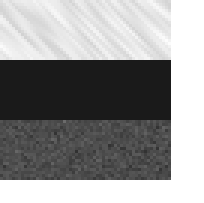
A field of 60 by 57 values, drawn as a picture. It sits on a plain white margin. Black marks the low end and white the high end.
It is made of 3 by 1 panels. Panel 1,1: very high, slanting down to the right, faint in contrast. Panel 2,1: very low, flat. Panel 3,1: low, fine-grained, faint in contrast.
